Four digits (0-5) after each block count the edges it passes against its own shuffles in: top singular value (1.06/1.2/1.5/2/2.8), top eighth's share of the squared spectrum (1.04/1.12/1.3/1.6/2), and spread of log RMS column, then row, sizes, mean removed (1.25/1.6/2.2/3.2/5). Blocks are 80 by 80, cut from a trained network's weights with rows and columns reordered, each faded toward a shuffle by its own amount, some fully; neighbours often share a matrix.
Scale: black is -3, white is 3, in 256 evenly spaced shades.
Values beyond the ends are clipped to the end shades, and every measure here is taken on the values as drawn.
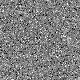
0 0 0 0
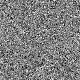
0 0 0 0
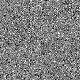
2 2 1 0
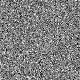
0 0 0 0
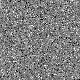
0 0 0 0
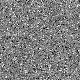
0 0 0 0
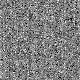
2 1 0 1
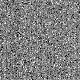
1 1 0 1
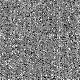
1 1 0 1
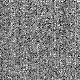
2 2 1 1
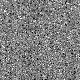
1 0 0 0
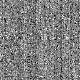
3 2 1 2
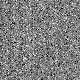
1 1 0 0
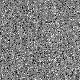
1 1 0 0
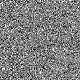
2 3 1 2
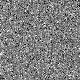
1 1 0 0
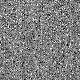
1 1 0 0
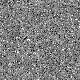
1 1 0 0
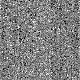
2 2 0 1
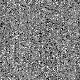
2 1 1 1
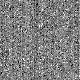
2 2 0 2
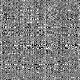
3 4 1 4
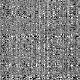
3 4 1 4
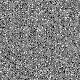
1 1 0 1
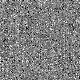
1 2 0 1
